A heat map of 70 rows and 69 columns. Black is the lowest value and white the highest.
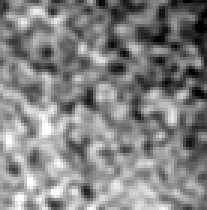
The halves do not mirror each other. The field is mottled with small blotches. The ninth with the lowest average is the top right. The field climbs toward the bottom left. No single row or column stands out from its neighbours.
